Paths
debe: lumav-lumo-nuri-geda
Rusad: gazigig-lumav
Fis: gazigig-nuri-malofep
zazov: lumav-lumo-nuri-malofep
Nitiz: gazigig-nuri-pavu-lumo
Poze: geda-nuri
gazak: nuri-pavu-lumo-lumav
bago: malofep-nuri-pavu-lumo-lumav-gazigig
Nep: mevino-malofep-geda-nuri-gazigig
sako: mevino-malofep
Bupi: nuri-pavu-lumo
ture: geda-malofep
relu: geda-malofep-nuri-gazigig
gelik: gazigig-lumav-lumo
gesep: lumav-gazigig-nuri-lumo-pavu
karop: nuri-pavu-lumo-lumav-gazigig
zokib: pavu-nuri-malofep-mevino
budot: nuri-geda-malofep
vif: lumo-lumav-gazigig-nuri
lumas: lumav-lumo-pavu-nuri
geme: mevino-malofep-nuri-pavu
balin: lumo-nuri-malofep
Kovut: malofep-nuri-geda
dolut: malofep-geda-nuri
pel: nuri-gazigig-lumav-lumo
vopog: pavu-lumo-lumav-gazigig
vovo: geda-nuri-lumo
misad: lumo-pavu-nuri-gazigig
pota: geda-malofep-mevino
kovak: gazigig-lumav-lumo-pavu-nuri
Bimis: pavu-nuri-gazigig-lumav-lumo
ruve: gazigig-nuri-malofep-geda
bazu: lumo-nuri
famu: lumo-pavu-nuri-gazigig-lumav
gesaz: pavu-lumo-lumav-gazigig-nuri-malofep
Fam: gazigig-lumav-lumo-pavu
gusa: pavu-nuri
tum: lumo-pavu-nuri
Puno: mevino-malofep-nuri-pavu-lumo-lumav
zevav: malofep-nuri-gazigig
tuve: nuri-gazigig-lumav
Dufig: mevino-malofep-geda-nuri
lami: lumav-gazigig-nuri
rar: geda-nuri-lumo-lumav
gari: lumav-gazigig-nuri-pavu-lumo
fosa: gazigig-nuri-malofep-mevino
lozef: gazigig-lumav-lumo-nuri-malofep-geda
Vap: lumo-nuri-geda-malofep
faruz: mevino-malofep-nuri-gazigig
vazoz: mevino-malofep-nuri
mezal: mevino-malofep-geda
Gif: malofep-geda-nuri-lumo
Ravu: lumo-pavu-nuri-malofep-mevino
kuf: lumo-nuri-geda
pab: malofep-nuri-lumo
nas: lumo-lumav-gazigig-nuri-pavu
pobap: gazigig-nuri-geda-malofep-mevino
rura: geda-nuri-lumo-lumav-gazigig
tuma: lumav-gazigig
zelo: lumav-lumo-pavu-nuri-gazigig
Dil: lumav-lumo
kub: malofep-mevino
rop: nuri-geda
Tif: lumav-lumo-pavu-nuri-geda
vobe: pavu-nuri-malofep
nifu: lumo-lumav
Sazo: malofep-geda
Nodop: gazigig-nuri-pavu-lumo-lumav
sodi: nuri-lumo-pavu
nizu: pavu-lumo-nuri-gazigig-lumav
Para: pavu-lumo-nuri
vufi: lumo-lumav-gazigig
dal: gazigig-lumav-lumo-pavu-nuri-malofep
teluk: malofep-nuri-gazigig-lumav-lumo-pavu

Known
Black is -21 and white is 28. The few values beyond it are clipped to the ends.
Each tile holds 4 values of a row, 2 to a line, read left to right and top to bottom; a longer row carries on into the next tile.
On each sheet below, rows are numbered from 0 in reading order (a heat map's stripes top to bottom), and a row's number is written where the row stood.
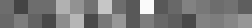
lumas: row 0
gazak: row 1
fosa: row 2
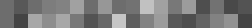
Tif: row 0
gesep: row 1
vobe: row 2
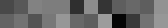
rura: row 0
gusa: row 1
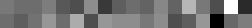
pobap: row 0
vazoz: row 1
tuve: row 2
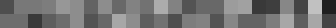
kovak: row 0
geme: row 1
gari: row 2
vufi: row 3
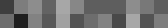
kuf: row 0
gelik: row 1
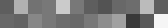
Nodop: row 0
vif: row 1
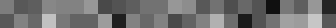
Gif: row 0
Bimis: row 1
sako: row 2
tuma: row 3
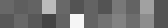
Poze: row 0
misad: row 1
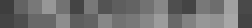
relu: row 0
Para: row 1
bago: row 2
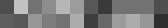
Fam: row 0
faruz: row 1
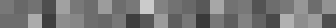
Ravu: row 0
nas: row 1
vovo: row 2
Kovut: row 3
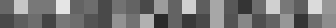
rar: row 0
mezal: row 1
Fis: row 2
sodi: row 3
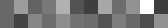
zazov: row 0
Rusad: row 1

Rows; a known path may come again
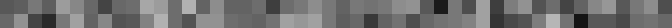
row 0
tum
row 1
lumas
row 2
dal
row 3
zelo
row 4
Nitiz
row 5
vopog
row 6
sako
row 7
gesaz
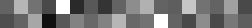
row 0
tuve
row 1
lami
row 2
balin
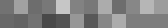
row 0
nas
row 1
teluk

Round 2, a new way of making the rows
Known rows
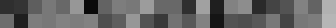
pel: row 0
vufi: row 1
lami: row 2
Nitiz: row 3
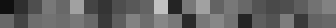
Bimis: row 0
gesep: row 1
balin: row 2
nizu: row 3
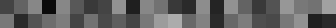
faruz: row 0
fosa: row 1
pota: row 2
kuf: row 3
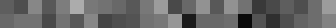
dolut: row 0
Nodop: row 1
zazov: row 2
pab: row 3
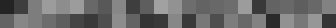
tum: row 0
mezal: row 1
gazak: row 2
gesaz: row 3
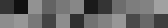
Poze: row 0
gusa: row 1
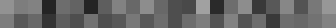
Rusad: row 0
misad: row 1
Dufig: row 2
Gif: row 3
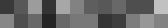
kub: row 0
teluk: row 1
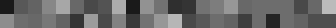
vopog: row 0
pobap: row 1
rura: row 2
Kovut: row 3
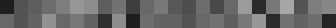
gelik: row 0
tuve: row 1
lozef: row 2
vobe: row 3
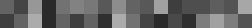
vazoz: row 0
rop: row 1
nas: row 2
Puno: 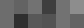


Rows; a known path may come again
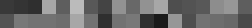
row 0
Bupi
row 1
debe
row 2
karop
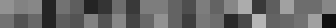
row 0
Rusad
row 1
zokib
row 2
Tif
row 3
ture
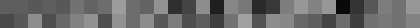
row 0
famu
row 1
budot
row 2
fosa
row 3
tum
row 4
Bimis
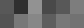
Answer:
vif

